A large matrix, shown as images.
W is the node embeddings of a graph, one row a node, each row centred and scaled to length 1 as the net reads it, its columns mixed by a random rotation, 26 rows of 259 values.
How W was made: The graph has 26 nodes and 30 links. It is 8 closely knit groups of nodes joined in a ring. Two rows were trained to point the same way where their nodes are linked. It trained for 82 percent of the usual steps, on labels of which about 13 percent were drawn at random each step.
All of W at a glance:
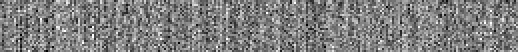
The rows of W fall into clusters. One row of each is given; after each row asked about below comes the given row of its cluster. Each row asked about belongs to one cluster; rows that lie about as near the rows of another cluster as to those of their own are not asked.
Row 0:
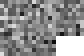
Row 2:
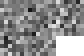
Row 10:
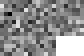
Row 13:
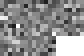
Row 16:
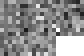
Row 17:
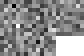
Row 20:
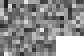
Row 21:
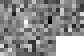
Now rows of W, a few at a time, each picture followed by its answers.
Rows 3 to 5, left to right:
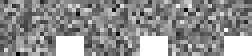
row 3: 17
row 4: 2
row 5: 21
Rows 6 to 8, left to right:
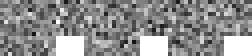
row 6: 2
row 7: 13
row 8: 20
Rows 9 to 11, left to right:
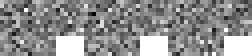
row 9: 10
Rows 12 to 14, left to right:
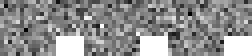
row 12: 16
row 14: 0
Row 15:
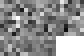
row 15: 10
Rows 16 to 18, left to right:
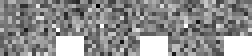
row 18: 10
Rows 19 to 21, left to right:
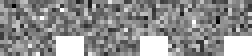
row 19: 0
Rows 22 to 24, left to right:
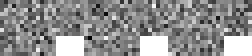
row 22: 17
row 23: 13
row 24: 21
